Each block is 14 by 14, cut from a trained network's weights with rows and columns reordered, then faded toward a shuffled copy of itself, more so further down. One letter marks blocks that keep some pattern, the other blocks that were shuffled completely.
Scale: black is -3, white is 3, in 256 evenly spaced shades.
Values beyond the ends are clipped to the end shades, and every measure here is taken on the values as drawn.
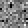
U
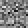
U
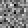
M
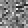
U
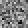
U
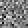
U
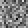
M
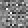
U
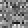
U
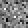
M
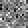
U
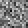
M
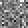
M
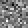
M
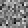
M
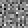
U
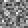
U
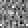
M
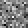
M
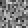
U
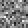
M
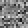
U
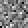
M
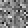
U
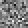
M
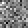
M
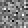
M
